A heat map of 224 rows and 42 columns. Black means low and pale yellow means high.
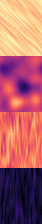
It is made of 4 by 1 panels. Panel 1,1: very high, slanting down to the right, faint in contrast. Panel 2,1: middling, smooth, strong in contrast. Panel 3,1: high, streaked downward. Panel 4,1: very low, streaked downward, faint in contrast.
